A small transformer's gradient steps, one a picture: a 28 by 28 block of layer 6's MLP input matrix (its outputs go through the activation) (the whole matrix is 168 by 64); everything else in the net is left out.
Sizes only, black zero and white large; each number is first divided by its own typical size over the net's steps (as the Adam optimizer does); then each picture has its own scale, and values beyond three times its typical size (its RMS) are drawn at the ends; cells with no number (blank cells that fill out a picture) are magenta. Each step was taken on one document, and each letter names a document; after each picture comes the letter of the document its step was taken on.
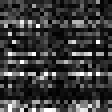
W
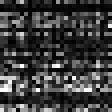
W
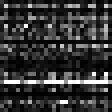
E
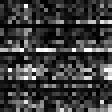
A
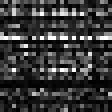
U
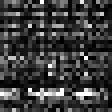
U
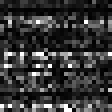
W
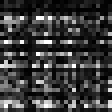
W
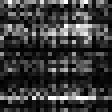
U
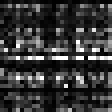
A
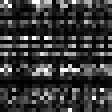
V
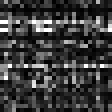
W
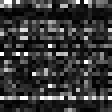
V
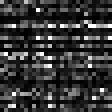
V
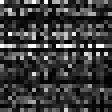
U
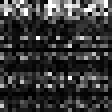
E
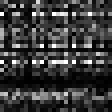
U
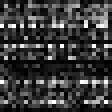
E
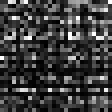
E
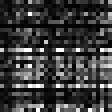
A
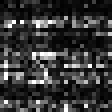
W
